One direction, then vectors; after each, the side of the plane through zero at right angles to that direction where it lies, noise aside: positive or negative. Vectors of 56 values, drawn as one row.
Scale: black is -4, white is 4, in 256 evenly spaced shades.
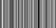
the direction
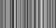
positive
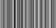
negative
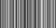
positive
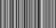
positive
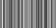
positive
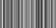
positive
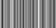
negative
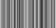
negative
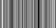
positive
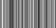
positive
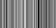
positive
